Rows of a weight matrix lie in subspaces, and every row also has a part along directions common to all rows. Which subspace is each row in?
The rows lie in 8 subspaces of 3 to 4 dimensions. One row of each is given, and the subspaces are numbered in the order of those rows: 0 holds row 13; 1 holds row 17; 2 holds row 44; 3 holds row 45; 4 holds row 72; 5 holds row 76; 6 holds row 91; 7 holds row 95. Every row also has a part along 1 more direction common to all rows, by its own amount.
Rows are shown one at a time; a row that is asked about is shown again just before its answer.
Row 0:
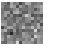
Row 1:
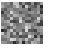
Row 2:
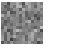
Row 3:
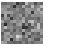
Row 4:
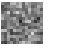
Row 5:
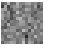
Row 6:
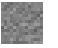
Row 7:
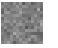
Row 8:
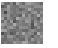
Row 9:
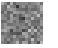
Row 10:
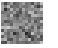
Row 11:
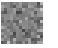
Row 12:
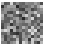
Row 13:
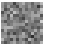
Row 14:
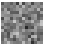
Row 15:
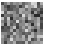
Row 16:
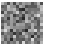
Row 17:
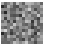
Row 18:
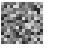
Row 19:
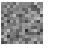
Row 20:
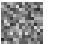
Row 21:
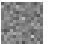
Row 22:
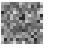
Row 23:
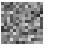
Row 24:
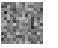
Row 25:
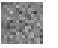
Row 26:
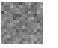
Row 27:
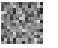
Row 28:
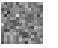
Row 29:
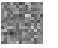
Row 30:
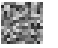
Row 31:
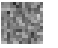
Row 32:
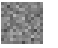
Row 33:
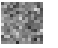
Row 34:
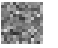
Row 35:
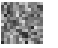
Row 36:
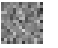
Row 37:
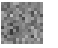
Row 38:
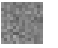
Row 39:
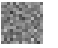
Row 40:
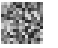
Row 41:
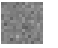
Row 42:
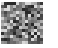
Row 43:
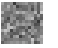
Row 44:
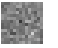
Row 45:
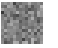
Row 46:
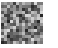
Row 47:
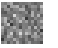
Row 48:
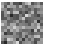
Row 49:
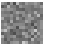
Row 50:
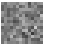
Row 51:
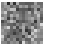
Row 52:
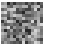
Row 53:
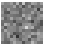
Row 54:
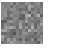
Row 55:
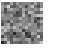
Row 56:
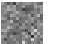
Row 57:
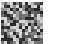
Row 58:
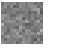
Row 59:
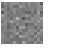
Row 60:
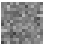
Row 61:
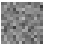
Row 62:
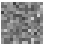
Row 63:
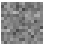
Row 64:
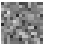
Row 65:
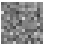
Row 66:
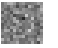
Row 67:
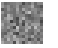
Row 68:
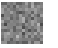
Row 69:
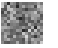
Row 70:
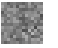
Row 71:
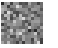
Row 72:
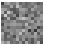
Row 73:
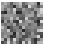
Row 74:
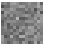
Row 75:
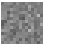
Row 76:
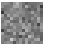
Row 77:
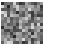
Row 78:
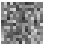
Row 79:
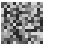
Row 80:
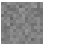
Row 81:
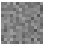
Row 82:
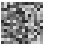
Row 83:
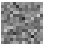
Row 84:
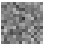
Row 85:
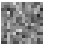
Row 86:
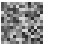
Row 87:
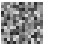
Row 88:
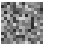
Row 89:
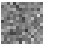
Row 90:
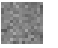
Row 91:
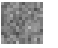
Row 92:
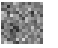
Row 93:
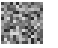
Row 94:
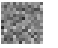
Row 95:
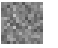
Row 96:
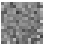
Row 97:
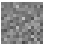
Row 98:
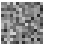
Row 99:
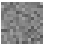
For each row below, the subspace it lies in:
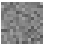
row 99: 0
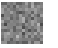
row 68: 5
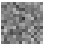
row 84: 7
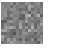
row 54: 3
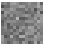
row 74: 6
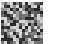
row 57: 7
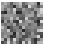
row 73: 0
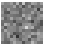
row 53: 5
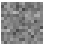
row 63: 2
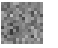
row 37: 3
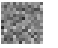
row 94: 7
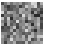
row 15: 7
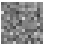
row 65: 5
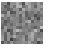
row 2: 2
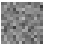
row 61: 7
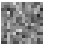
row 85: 2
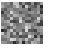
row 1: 5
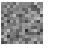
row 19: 6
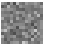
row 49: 1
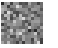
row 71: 4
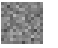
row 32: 7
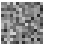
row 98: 2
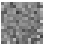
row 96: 0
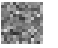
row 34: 6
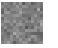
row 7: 5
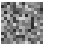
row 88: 1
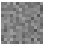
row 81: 2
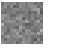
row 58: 6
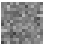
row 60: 0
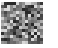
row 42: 1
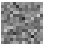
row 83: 0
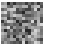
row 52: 1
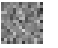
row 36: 0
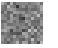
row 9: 4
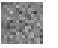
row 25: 2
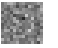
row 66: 1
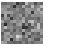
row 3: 5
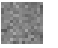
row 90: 5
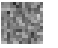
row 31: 2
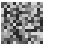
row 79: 5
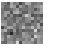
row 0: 3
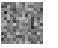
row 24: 1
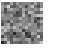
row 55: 0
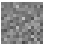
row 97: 6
